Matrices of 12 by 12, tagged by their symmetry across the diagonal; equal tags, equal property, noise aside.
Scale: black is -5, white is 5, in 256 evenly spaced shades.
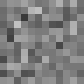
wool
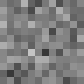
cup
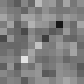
wool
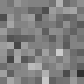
cup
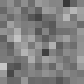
wool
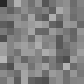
cup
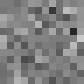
cup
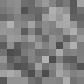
wool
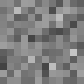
cup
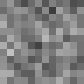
wool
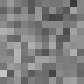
wool
